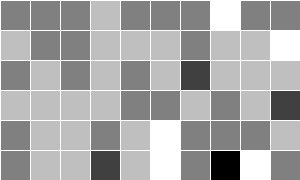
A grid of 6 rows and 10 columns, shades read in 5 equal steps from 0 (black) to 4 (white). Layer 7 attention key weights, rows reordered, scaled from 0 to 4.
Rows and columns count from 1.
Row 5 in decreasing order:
4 3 3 3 3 2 2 2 2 2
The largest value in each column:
3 3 3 3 3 4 3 4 4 4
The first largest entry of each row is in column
8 10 2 1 6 6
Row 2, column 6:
3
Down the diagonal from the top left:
2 2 2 3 3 4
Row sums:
23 28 25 25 26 24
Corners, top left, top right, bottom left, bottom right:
2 2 2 2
